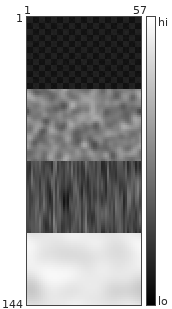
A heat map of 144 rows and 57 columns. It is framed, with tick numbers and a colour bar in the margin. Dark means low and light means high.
The table splits into 4 rows of 1 panel. Panel 1,1: very low, checkered, faint in contrast. Panel 2,1: middling, blotchy. Panel 3,1: low, streaked downward. Panel 4,1: very high, smooth, faint in contrast.
